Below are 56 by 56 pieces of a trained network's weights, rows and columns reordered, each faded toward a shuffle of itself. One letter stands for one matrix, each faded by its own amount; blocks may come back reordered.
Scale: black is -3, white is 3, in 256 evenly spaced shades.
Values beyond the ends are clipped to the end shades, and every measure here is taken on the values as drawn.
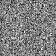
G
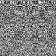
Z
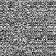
Z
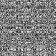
Z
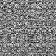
Z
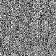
G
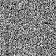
G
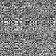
Z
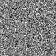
G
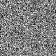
G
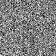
G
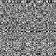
Z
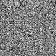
G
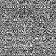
Z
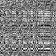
Z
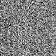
G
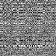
Z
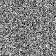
G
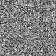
G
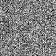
G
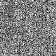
G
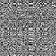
Z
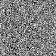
G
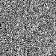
G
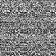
Z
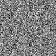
G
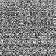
Z
